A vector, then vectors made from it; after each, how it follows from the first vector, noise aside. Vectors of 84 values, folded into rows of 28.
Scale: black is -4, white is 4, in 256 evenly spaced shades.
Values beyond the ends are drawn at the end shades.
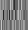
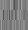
shrunk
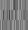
shrunk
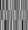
wrapped around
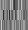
copied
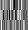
scaled up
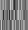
copied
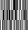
scaled up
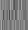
shrunk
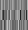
wrapped around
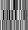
scaled up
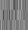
shrunk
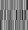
wrapped around
